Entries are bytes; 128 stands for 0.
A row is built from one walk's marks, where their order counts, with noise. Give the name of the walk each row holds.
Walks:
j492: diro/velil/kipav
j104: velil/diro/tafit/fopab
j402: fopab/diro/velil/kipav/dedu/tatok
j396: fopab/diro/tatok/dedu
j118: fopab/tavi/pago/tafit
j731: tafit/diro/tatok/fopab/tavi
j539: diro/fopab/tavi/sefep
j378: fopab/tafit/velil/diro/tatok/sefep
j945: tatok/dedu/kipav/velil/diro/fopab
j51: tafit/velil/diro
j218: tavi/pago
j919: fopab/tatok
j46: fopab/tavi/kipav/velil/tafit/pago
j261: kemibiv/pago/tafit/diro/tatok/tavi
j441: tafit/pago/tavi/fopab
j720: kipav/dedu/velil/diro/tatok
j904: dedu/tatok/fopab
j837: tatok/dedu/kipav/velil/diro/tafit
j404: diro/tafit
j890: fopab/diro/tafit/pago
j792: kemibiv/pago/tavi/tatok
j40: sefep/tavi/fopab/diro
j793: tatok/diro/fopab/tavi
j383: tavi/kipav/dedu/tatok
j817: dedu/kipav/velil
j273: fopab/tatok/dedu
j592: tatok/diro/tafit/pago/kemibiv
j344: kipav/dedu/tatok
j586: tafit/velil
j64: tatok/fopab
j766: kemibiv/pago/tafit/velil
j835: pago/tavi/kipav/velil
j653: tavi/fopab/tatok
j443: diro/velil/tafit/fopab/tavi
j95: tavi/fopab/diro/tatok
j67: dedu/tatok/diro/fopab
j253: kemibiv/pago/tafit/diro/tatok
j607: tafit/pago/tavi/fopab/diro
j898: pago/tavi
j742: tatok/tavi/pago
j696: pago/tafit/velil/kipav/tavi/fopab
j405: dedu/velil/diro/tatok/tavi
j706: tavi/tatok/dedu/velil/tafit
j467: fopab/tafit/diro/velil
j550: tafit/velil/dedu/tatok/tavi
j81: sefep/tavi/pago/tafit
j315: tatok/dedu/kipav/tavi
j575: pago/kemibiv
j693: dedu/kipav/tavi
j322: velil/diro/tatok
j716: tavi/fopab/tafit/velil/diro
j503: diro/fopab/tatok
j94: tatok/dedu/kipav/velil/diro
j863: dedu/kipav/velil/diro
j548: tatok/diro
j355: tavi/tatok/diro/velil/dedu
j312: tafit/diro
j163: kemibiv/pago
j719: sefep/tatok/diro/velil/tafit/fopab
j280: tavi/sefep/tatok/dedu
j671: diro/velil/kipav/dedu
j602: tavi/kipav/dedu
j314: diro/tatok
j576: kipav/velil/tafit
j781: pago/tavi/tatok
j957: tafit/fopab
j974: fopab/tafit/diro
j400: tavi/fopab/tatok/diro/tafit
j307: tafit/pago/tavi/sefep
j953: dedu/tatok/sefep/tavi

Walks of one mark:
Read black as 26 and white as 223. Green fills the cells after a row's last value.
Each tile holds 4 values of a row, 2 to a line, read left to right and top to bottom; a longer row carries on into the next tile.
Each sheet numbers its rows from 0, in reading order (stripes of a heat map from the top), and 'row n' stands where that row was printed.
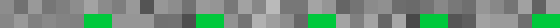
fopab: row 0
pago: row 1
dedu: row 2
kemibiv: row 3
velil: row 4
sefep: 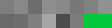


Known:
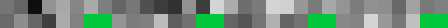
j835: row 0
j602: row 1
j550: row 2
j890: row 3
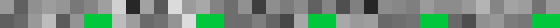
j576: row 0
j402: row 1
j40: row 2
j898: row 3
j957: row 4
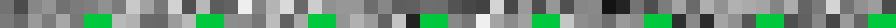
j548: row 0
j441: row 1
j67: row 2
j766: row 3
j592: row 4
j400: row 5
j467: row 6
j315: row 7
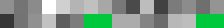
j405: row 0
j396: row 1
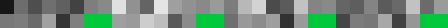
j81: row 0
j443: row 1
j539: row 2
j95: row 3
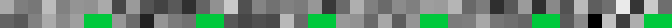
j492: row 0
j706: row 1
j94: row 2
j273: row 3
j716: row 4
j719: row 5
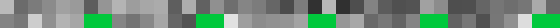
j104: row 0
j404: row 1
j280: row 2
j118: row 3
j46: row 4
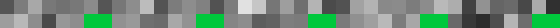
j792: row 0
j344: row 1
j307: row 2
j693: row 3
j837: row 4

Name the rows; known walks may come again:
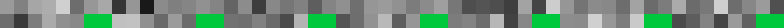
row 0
j586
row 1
j781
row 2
j40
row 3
j576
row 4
j383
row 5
j890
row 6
j315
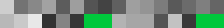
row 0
j261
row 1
j163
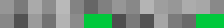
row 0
j312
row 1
j974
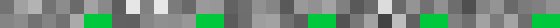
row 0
j919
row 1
j904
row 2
j64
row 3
j793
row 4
j548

